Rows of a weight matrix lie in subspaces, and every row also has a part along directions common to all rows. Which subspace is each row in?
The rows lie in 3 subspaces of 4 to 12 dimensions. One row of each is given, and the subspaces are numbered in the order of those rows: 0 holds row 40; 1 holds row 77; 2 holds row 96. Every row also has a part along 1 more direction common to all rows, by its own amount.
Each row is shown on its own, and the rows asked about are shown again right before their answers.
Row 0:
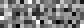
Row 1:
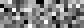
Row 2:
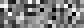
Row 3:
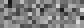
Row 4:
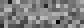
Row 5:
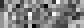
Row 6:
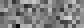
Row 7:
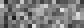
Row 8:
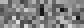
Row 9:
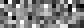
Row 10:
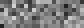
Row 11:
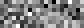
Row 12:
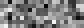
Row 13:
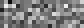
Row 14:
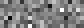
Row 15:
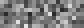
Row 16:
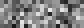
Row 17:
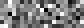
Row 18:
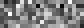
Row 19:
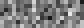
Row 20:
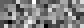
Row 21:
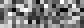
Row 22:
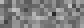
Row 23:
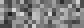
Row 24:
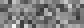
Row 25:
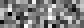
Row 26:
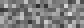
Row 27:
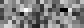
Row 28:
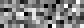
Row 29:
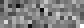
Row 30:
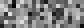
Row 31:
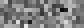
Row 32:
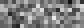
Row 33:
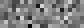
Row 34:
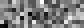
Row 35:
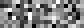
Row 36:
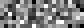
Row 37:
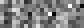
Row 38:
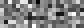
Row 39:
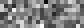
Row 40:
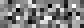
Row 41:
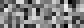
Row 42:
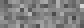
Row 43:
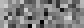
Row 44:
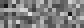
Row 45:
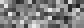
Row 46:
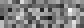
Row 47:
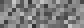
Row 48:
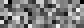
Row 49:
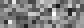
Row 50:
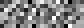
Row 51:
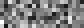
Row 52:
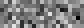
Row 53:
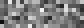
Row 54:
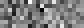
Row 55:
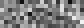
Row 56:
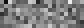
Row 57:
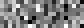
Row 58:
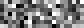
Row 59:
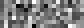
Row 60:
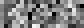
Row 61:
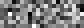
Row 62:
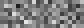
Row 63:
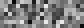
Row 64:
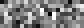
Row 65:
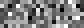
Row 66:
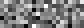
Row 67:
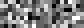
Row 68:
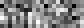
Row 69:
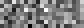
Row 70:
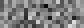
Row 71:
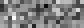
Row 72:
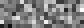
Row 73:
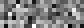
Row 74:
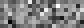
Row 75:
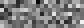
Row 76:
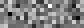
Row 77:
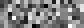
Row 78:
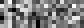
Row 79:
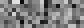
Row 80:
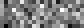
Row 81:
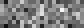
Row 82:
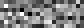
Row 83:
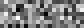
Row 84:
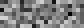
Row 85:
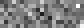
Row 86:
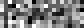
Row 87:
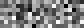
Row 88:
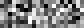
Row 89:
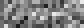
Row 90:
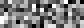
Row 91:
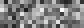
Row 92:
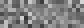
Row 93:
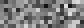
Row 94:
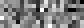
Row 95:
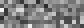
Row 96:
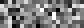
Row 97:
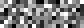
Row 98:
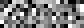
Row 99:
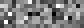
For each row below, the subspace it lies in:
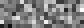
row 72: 0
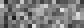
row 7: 2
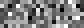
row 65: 0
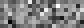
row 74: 1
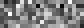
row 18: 0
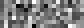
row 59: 1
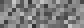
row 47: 0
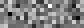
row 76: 0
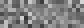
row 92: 0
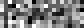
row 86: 1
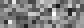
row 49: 1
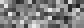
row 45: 2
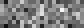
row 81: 2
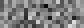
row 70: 1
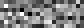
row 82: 1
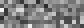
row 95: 0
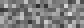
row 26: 1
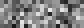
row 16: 2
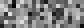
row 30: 1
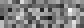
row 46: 1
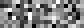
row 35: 1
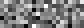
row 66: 1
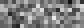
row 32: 2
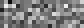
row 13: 1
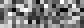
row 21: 2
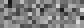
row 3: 0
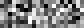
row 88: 2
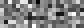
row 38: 1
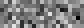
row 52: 2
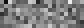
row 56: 0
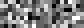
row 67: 0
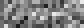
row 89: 1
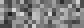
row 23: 2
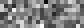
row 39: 1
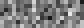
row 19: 1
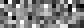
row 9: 0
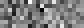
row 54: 0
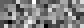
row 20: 1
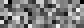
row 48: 0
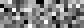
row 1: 0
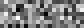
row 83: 0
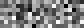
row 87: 1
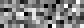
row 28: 1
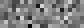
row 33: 0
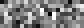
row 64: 2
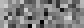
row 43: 0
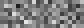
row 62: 1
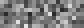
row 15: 2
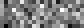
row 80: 2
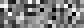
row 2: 1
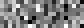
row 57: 0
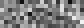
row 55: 0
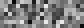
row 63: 1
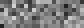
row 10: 0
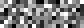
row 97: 0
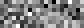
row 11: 0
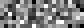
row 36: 1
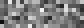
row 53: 0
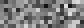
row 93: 1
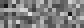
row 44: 1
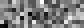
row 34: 0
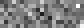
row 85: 1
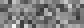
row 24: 2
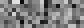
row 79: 0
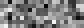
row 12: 0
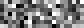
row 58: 1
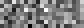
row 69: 0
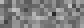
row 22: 2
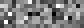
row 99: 1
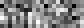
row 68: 2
